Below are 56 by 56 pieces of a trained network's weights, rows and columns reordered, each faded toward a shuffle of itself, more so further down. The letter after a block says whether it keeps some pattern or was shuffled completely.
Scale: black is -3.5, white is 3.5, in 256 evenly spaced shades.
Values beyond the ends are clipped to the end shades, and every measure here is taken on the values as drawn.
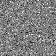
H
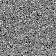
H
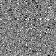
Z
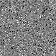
H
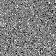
H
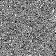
H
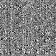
Z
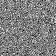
H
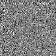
Z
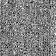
Z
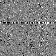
Z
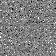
H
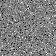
H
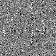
Z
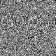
Z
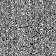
Z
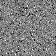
H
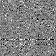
Z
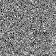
Z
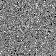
H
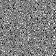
Z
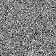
H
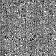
Z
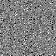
Z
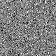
H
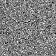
Z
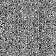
Z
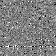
Z
